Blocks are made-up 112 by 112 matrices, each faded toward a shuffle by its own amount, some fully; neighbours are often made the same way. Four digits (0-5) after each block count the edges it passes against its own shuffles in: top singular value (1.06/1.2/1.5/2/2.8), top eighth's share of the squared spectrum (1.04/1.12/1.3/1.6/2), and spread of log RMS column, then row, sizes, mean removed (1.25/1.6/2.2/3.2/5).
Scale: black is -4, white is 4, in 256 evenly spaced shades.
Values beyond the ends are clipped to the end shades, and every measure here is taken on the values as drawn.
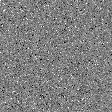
1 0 0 0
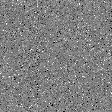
1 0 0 0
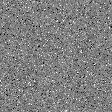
0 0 0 0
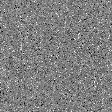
0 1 1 0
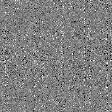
2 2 3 2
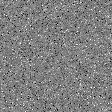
0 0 0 0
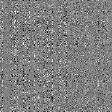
2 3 4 3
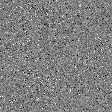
0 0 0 0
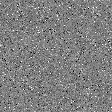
0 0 0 0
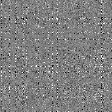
2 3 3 3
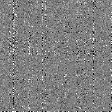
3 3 3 3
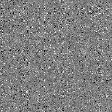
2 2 3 2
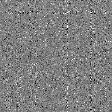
2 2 3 2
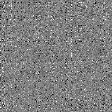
2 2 3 3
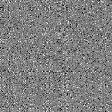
4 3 2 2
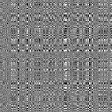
5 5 4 4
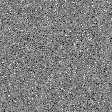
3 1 0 0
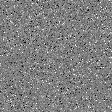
0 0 0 0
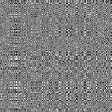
5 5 4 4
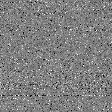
2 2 0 2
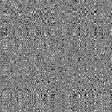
5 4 3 3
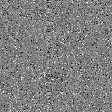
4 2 1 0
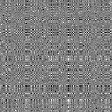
5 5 4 4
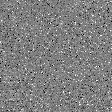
2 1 0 0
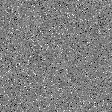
2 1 0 0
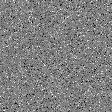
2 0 0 0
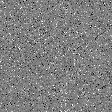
0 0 0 0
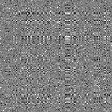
5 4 3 3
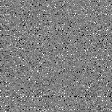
4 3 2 2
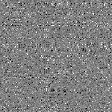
4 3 2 2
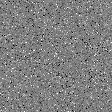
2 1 0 0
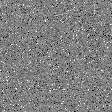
2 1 0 0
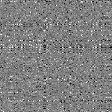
4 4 2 3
